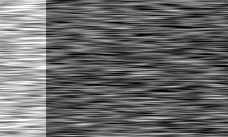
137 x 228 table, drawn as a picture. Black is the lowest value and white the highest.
On average the colour sits 40% of the way up the scale. The left part is higher, up to a seam about 20% of the way across. The grain runs across in streaks.
